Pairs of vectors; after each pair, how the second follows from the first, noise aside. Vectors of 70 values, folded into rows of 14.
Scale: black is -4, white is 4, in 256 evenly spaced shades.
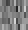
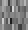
reversed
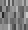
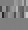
partly zeroed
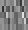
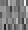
wrapped around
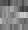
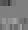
partly zeroed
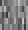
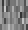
reversed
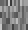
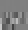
partly zeroed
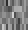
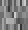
reversed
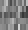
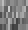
wrapped around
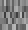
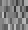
wrapped around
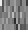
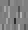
partly zeroed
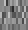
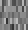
wrapped around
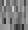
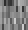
reversed
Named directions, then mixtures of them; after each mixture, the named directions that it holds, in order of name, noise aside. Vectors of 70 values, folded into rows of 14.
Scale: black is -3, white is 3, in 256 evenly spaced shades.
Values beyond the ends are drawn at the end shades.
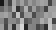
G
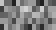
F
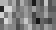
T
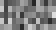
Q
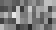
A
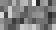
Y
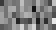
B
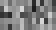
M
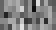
B, M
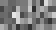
A, M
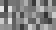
Q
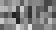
A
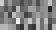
A, B, G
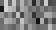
G, M, T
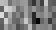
T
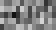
A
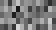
A, G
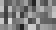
Q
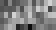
A, Y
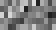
Y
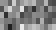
M, Y
